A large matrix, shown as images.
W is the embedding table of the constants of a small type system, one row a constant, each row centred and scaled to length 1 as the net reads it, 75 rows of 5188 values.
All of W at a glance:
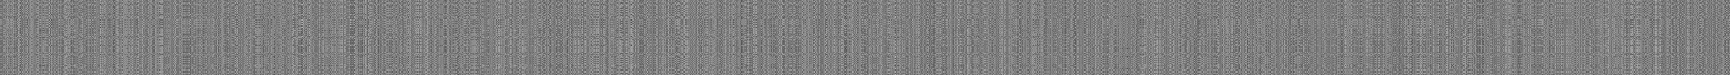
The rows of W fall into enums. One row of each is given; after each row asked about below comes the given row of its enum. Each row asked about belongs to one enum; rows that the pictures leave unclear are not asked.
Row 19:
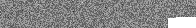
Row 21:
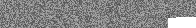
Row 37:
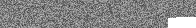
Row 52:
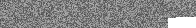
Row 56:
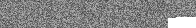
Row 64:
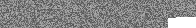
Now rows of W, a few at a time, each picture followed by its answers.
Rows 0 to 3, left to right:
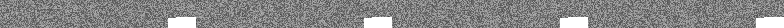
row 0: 64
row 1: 52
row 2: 21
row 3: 21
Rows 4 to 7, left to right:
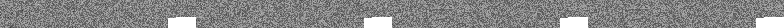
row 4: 19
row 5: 52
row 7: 64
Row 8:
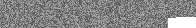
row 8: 21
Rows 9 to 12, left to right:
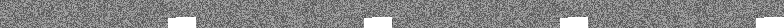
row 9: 52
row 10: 21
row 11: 52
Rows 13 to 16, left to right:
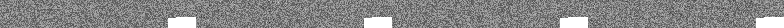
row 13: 64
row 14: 19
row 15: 21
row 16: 56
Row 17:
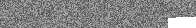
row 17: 52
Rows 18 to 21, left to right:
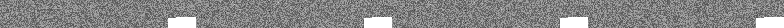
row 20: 19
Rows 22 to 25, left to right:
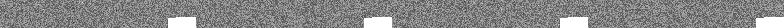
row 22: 19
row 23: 21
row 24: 19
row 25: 64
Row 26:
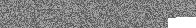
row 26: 64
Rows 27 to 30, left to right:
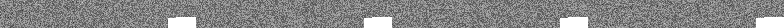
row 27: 19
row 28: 21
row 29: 64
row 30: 37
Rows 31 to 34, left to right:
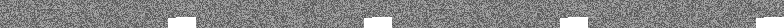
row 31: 64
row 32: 21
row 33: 64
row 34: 52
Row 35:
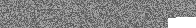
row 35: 64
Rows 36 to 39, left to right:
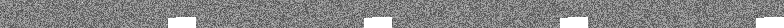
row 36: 19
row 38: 52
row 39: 21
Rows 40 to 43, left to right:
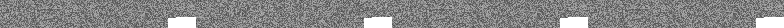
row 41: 52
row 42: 64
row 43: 64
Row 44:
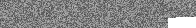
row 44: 52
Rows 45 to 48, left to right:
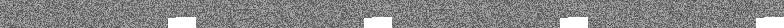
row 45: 19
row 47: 64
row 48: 56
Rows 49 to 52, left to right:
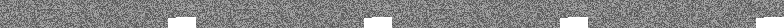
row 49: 64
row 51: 64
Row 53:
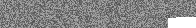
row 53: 21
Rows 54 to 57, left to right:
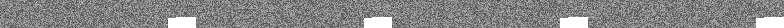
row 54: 19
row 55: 64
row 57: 52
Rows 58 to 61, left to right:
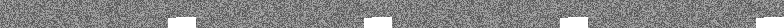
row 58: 21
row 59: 52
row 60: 21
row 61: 52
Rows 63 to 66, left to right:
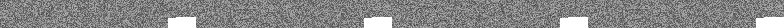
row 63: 52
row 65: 37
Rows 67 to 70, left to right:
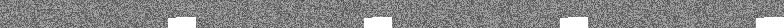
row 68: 56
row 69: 21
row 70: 21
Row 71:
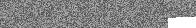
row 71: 52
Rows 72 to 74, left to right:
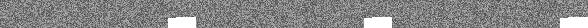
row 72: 52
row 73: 21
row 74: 56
